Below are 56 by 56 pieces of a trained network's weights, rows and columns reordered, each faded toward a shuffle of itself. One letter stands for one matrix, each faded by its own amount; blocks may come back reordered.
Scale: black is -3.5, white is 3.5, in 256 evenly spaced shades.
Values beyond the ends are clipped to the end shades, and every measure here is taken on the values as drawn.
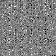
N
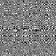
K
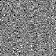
N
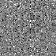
N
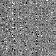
N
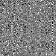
N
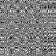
K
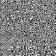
N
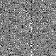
N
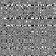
K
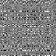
K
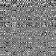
K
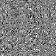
N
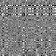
K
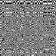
K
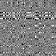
K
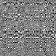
K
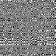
K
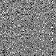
N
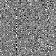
N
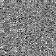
N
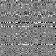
K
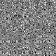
N
